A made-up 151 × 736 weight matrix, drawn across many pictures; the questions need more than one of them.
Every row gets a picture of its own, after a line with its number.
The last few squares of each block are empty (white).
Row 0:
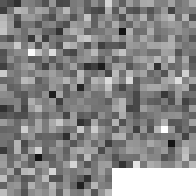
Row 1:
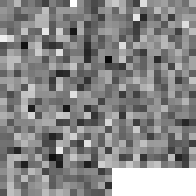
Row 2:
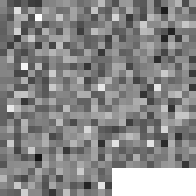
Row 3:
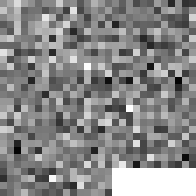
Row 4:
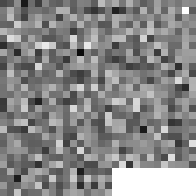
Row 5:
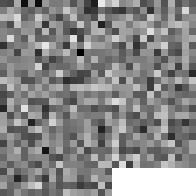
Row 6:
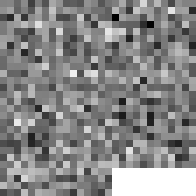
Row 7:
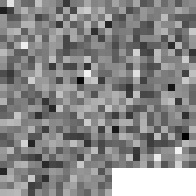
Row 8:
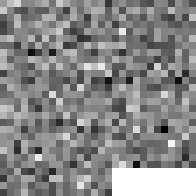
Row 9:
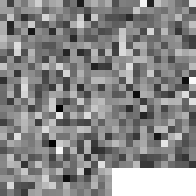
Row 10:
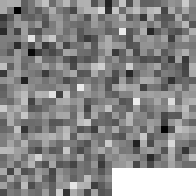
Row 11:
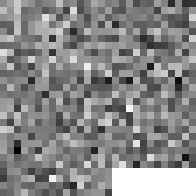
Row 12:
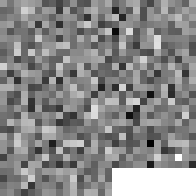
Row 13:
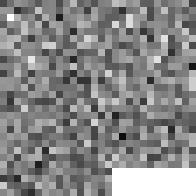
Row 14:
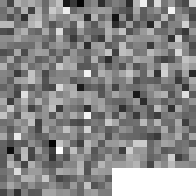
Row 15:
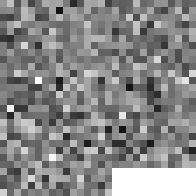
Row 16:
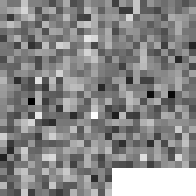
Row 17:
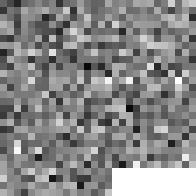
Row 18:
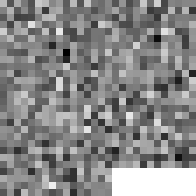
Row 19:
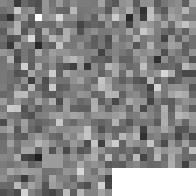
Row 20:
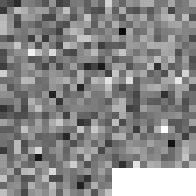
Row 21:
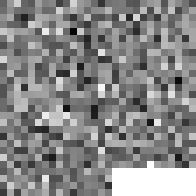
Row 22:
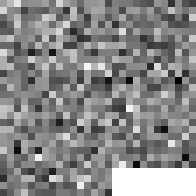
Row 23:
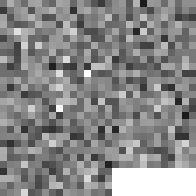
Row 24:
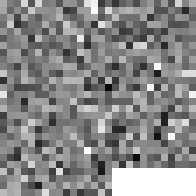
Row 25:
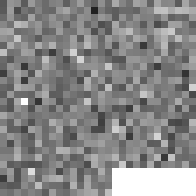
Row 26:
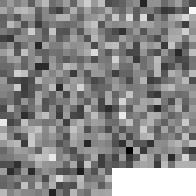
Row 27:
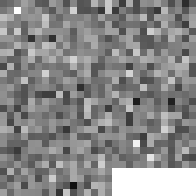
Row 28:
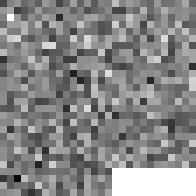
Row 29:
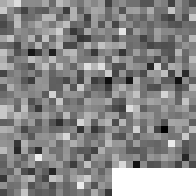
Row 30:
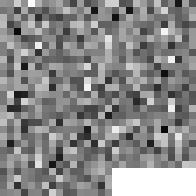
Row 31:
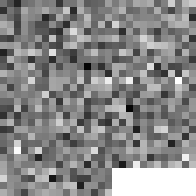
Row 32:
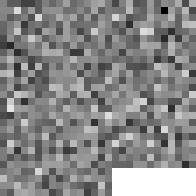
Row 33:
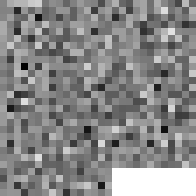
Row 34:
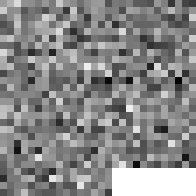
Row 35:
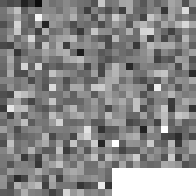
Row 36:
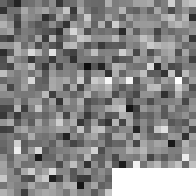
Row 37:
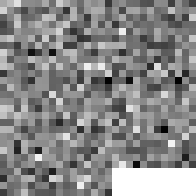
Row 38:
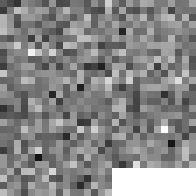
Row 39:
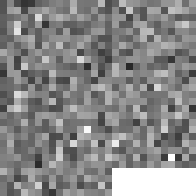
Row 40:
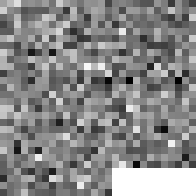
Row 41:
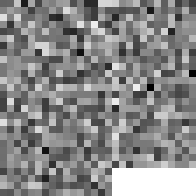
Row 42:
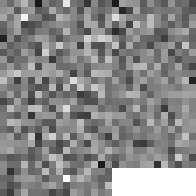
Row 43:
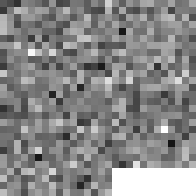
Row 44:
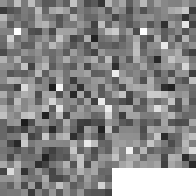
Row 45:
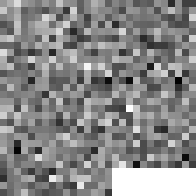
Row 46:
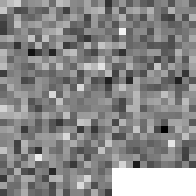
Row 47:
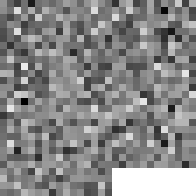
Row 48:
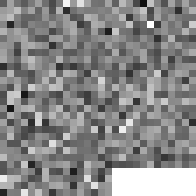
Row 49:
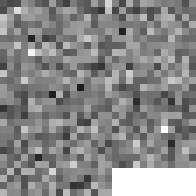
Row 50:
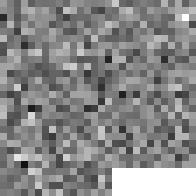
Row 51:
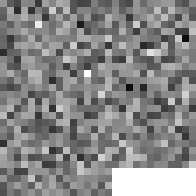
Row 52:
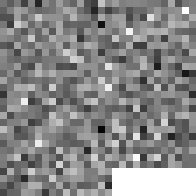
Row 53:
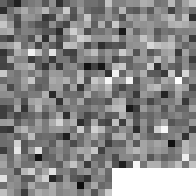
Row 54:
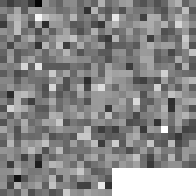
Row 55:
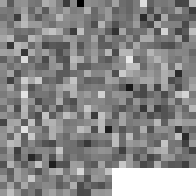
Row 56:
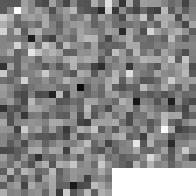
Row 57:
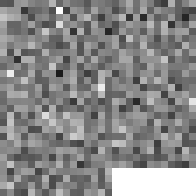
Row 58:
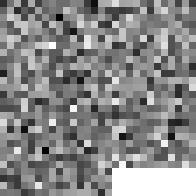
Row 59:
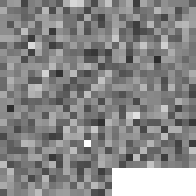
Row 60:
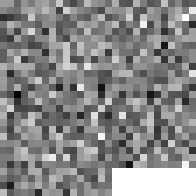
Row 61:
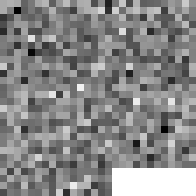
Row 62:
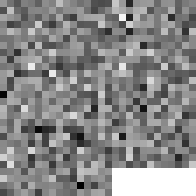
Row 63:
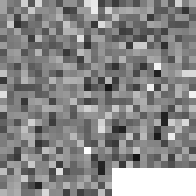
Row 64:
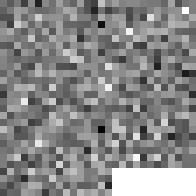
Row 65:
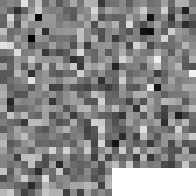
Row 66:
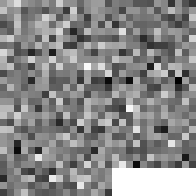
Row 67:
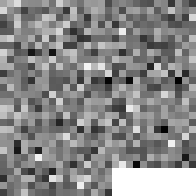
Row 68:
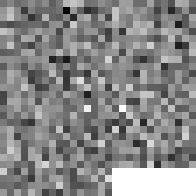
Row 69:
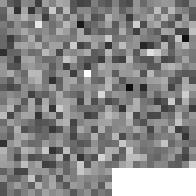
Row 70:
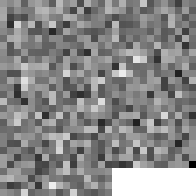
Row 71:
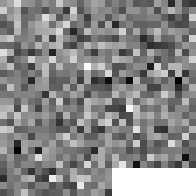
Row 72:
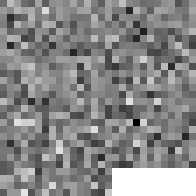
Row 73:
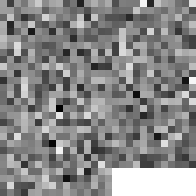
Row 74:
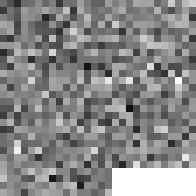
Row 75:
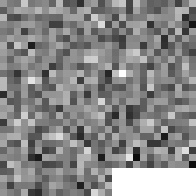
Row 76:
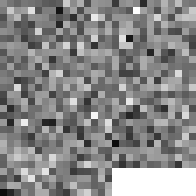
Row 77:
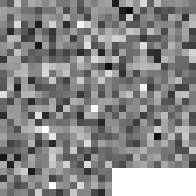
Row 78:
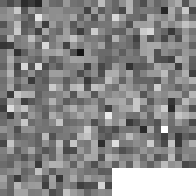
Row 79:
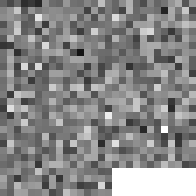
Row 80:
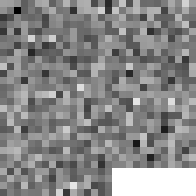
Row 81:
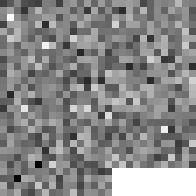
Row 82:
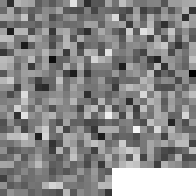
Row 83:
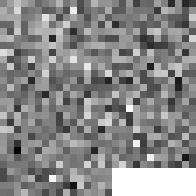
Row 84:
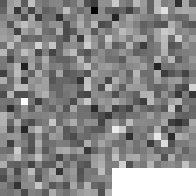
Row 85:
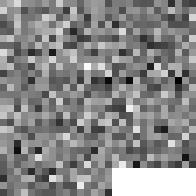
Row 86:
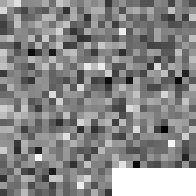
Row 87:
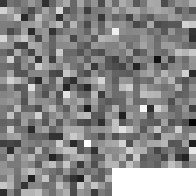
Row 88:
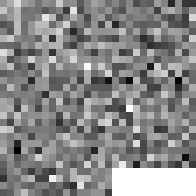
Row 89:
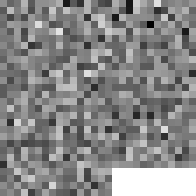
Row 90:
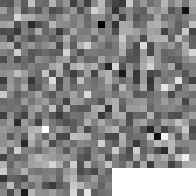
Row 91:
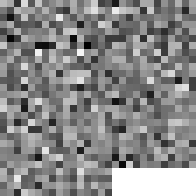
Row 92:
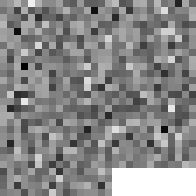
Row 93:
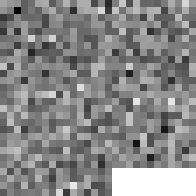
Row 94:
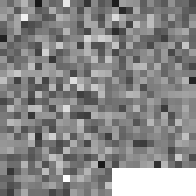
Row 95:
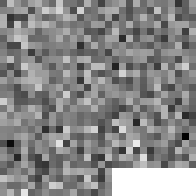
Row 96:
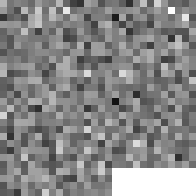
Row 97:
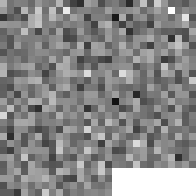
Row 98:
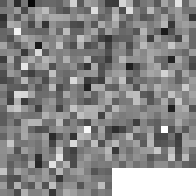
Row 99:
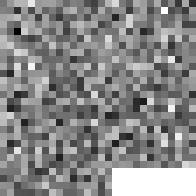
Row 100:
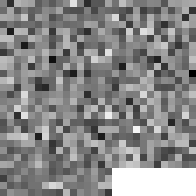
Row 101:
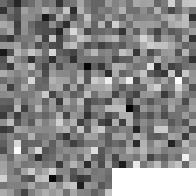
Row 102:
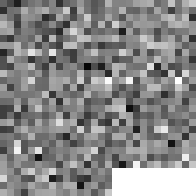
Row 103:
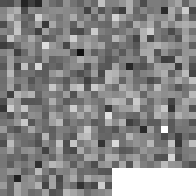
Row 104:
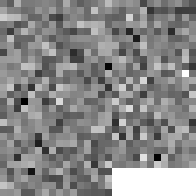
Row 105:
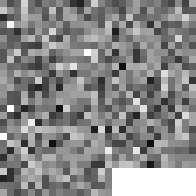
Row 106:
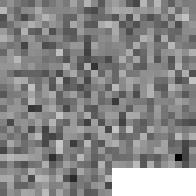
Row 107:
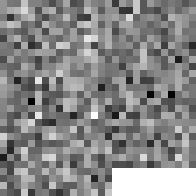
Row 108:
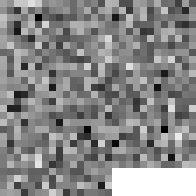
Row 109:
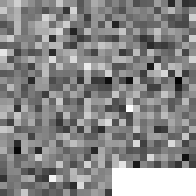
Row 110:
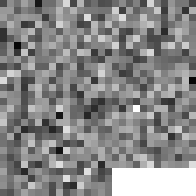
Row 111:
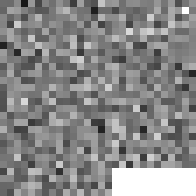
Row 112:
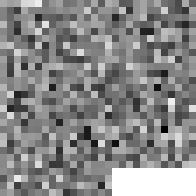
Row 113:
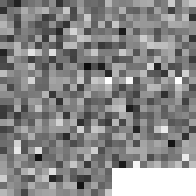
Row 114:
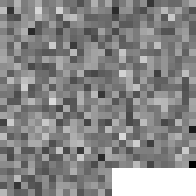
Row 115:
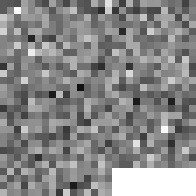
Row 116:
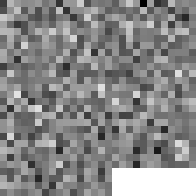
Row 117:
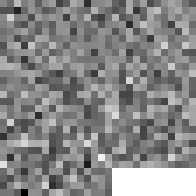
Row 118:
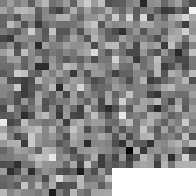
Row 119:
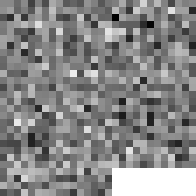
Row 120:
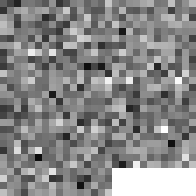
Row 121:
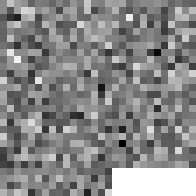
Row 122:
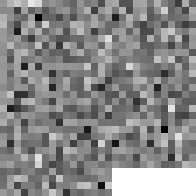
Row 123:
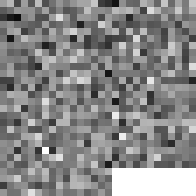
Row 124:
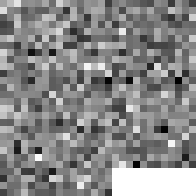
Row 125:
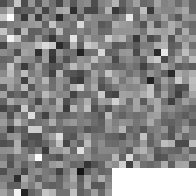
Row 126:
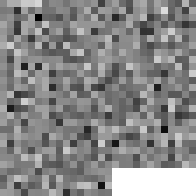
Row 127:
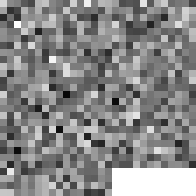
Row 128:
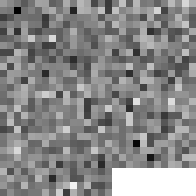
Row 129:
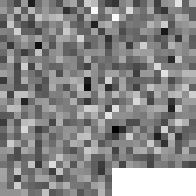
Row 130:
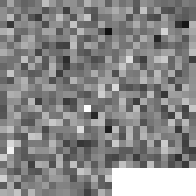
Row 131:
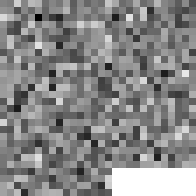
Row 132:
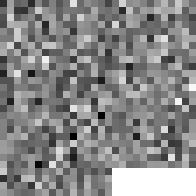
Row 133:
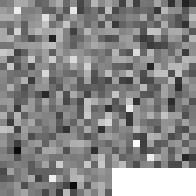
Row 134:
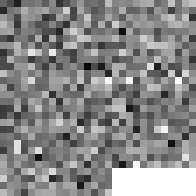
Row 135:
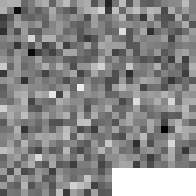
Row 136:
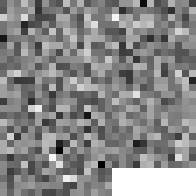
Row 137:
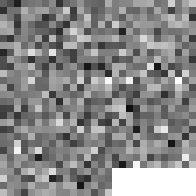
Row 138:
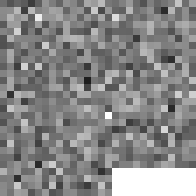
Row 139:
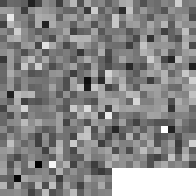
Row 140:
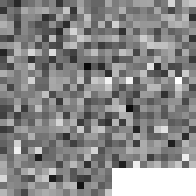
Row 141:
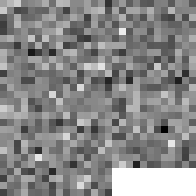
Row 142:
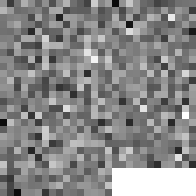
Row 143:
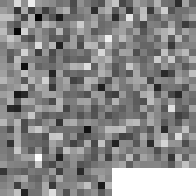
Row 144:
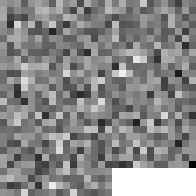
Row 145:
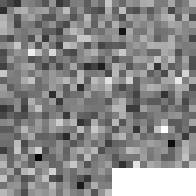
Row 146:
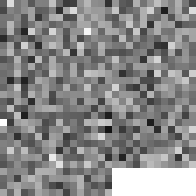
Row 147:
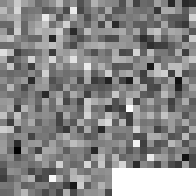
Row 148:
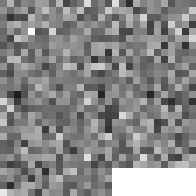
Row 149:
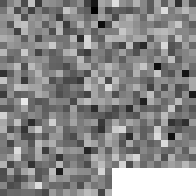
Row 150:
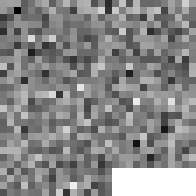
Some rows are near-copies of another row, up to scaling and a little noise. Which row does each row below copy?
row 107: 16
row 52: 64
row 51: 69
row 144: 70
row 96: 97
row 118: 26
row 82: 100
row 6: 119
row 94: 42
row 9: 73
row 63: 24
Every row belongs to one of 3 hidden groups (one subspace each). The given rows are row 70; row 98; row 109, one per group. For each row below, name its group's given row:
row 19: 98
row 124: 109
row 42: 70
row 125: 98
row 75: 70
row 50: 70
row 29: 109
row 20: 109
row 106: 70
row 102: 109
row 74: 109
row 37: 109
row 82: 70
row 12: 70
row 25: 98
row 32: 98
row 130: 70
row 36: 109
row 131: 98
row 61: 109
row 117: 70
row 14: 70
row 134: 109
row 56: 109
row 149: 98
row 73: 70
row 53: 109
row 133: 109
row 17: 109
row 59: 70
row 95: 70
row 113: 109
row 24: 98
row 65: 98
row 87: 70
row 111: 98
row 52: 98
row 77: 70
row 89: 70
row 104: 98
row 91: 98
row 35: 98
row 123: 98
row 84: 98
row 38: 109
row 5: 98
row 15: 70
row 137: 109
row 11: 109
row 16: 70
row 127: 70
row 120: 109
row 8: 109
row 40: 109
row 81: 98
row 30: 98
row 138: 98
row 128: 109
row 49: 109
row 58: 98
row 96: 70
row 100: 70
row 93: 109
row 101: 109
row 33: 98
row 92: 98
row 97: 70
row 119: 70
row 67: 109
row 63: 98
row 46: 109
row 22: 109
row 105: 70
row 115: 109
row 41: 98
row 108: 98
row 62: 70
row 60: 70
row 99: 98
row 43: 109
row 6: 70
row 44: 70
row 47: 98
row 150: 109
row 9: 70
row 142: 70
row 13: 98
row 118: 70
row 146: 70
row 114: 70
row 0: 109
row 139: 98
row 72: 70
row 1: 70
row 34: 109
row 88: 109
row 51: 70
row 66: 109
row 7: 70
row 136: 70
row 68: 70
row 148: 70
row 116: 70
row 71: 109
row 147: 109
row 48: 70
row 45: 109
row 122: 98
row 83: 109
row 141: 109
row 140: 109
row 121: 70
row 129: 98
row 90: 70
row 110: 70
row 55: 70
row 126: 98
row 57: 70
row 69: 70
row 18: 70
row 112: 98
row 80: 109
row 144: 70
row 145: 109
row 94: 70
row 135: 109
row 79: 98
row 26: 70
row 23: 70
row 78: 98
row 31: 109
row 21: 70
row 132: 98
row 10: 109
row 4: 98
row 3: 109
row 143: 98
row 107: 70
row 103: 98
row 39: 98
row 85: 109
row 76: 70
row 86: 109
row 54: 98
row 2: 98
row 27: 109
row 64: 98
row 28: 98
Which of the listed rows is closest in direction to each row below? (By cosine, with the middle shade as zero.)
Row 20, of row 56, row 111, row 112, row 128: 56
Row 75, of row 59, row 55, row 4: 55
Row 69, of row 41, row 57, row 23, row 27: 23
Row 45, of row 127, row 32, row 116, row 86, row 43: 86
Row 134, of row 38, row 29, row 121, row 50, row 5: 38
